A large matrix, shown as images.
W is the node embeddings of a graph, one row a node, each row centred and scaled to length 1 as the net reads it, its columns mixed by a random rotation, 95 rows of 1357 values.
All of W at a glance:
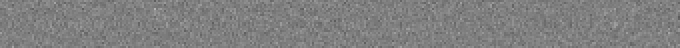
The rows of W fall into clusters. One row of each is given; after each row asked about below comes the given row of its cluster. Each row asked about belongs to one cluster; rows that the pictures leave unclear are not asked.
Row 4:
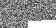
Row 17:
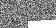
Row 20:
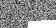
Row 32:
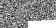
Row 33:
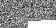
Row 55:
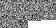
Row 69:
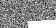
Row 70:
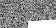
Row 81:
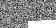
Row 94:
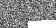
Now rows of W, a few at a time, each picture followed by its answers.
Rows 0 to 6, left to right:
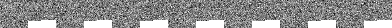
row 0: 55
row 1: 33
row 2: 32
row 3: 33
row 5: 69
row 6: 4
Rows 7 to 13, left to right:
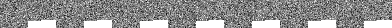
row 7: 32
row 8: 32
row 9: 69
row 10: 94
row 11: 94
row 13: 94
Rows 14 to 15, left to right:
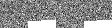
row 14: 69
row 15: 81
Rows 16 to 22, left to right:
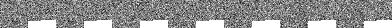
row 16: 17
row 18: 4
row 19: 20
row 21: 94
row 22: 94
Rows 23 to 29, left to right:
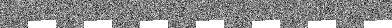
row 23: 17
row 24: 17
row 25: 20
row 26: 32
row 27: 70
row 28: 17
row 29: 81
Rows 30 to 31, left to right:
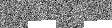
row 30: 20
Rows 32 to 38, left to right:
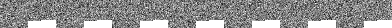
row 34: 4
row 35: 55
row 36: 4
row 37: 4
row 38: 32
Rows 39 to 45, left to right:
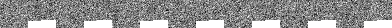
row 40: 81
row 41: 70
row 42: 17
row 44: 55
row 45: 20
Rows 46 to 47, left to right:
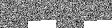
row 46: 17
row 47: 55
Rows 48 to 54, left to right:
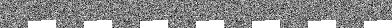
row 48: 32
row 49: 55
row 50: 17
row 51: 55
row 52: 17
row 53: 32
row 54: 17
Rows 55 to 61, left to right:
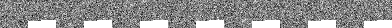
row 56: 32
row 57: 33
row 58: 70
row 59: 33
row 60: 4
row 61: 20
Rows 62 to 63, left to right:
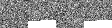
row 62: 94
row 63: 33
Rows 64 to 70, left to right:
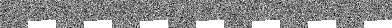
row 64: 70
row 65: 69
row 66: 69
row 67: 70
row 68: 20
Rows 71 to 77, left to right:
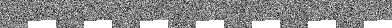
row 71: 81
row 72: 94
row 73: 32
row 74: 20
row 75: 69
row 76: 94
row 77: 32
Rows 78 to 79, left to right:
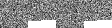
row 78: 4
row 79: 69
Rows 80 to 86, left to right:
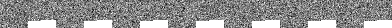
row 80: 94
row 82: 55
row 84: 69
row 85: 32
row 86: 33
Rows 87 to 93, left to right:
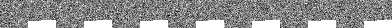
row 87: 33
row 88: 81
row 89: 33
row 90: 33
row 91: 70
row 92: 4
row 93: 70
